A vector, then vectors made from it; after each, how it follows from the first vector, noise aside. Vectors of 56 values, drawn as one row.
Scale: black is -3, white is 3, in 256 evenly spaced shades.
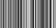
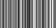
sign-scrambled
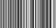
copied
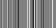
partly zeroed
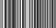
reversed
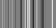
partly zeroed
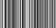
reversed
